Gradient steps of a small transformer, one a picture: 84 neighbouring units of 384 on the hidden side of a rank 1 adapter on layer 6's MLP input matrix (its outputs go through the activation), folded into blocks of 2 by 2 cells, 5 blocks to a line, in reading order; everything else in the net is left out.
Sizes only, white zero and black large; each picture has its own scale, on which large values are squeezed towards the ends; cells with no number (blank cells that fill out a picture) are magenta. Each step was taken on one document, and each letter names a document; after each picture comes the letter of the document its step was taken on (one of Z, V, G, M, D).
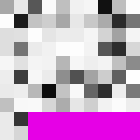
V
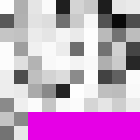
V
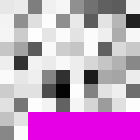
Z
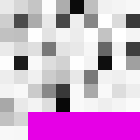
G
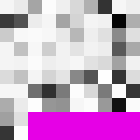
V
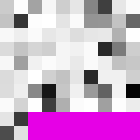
Z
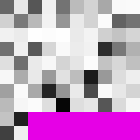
G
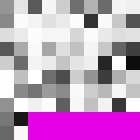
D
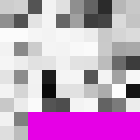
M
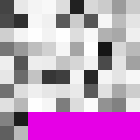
G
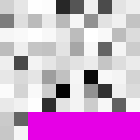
Z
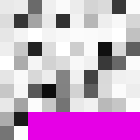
Z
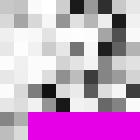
V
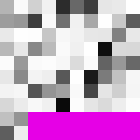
G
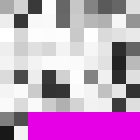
M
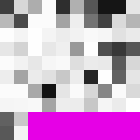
M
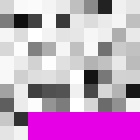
Z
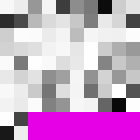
V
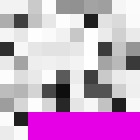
D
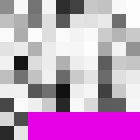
G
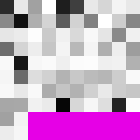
G
